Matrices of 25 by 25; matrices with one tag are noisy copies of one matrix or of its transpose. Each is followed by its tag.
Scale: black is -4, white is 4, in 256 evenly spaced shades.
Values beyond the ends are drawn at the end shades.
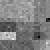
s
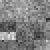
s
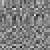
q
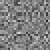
q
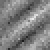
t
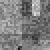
s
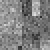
s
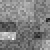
s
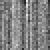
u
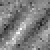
t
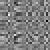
q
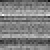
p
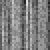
u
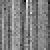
u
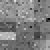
s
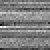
u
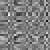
q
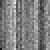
p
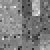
s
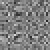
q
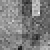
s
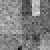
s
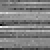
u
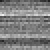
p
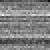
p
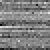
u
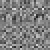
q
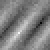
t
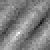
t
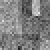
s
